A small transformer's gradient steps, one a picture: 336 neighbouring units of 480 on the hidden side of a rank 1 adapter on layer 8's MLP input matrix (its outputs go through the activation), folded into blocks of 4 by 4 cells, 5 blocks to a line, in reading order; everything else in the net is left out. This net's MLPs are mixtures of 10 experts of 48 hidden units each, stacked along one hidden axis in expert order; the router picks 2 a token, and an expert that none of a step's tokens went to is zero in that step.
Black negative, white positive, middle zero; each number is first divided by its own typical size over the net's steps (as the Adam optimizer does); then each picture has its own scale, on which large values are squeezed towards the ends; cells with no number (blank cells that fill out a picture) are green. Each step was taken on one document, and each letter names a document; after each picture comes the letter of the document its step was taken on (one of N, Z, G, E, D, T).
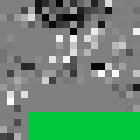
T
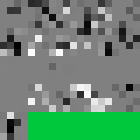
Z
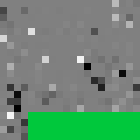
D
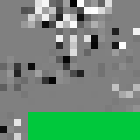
T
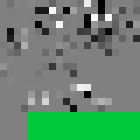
Z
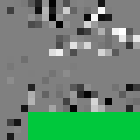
Z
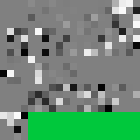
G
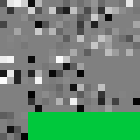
G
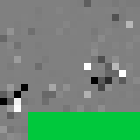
D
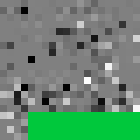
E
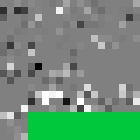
E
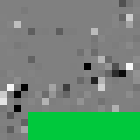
D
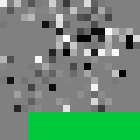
G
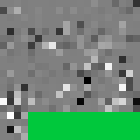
E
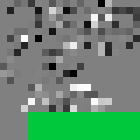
Z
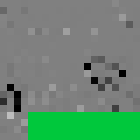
D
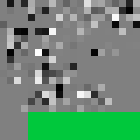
G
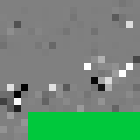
D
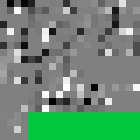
G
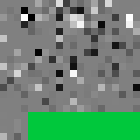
T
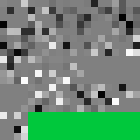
G
